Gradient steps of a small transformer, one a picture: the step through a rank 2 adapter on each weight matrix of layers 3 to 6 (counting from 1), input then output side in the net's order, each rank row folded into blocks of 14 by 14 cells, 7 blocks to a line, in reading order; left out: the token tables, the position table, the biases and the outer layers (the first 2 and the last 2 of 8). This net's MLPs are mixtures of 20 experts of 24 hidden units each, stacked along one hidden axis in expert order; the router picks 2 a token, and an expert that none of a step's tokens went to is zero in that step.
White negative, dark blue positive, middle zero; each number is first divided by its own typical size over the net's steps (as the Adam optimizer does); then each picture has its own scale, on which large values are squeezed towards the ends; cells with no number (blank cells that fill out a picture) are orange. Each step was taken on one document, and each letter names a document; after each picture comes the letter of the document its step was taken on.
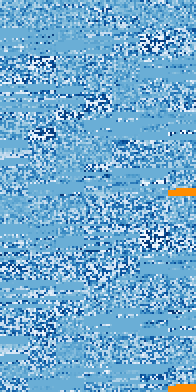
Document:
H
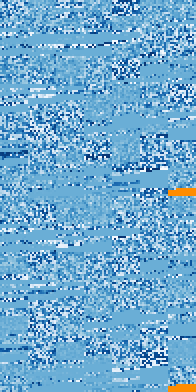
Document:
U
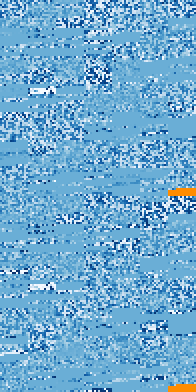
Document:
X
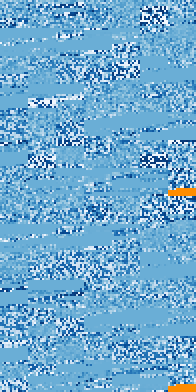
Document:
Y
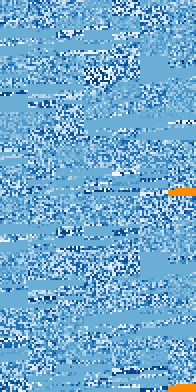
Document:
Y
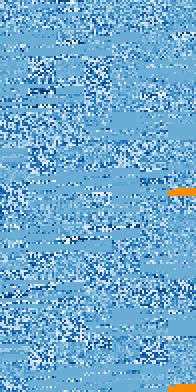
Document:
X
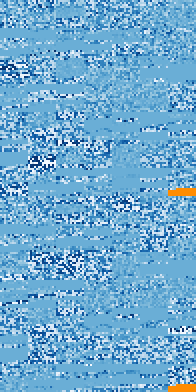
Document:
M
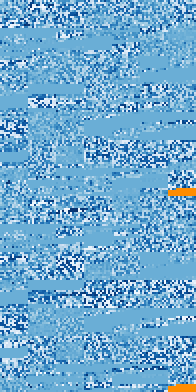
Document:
Y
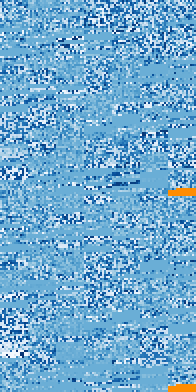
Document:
U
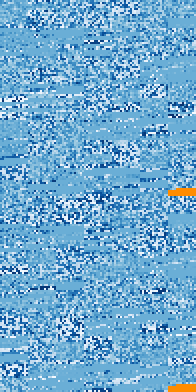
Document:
H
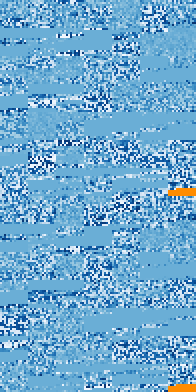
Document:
Y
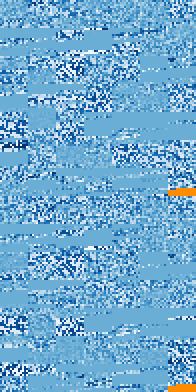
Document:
Y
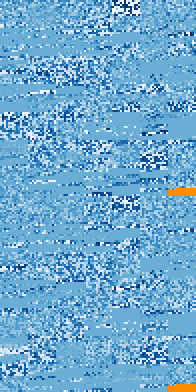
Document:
X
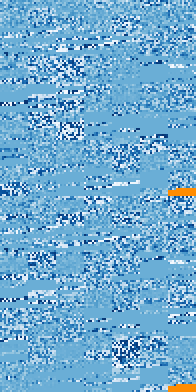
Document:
U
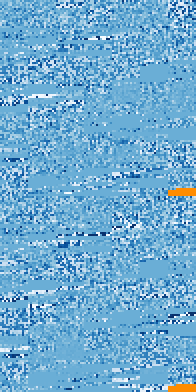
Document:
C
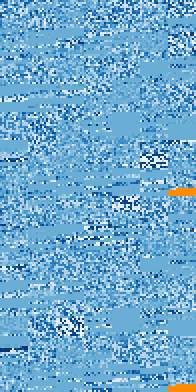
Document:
X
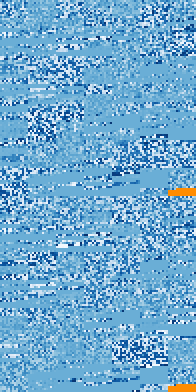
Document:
U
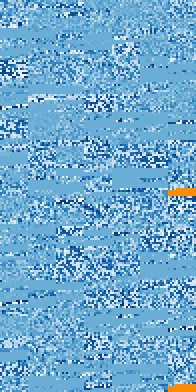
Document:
M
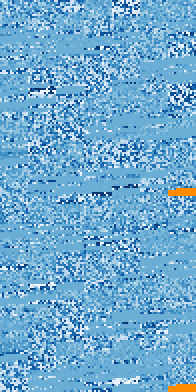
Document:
X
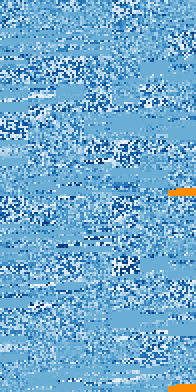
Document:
C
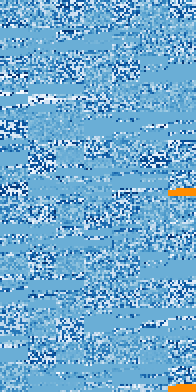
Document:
M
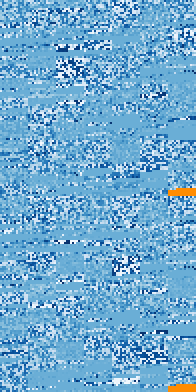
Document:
U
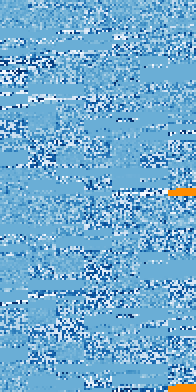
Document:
M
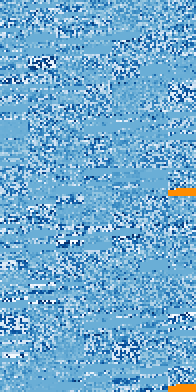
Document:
C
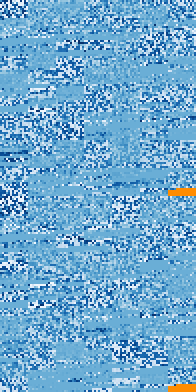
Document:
U
